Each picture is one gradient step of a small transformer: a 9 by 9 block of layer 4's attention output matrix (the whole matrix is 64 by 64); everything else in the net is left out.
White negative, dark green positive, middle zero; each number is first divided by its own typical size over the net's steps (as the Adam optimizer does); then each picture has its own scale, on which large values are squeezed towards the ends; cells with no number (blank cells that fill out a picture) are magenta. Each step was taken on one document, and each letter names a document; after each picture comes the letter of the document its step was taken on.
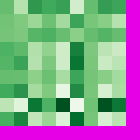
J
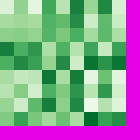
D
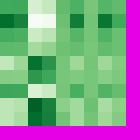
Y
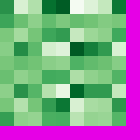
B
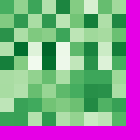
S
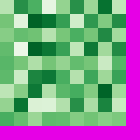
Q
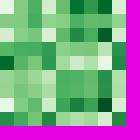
B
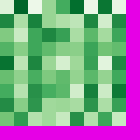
Q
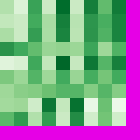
D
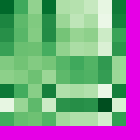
B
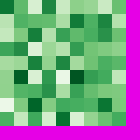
S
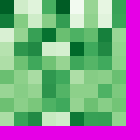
B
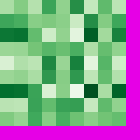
D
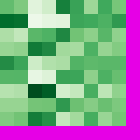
Y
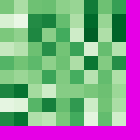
D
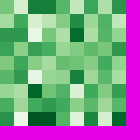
Q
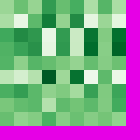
D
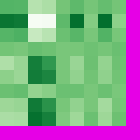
Y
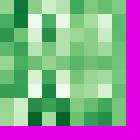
S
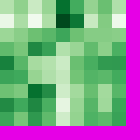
Y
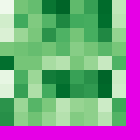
J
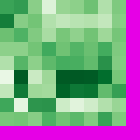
J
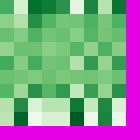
Q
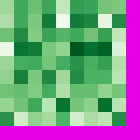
S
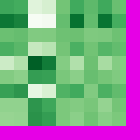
Y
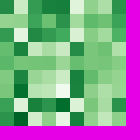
B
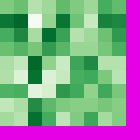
Y
